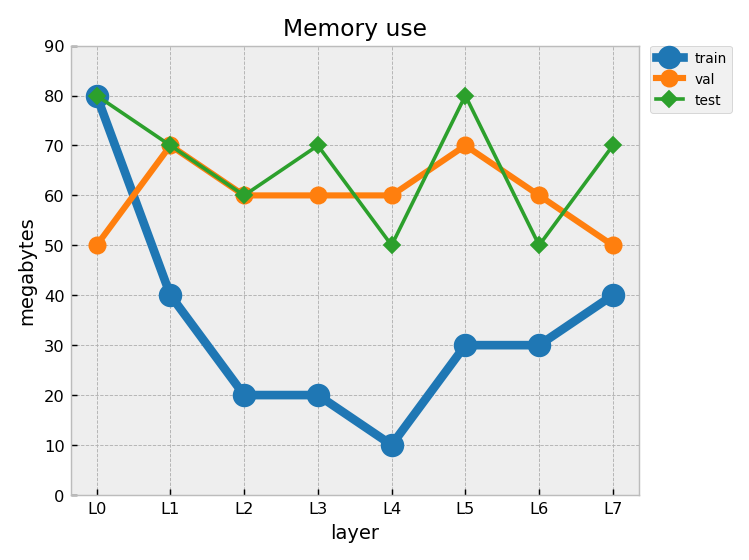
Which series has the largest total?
test
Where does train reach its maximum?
L0
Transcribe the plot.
Title: Memory use
x-axis: layer, ticks L0 L1 L2 L3 L4 L5 L6 L7
y-axis: megabytes, ticks 0 10 20 30 40 50 60 70 80 90
Legend: train, val, test
Values:
train: 80 40 20 20 10 30 30 40
val: 50 70 60 60 60 70 60 50
test: 80 70 60 70 50 80 50 70
